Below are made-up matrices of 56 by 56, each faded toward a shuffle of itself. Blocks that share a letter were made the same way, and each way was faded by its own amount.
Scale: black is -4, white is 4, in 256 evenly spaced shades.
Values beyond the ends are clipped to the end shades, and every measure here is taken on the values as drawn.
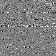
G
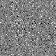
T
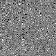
T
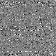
G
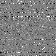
G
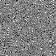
T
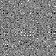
T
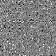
T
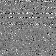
G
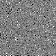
T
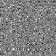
T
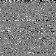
G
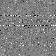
G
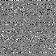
G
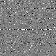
G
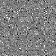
T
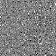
T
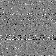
G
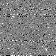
G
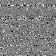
G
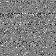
G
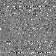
G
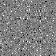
T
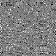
T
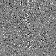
T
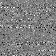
G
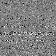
G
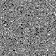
T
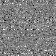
G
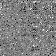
T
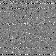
G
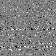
G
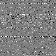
G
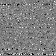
G
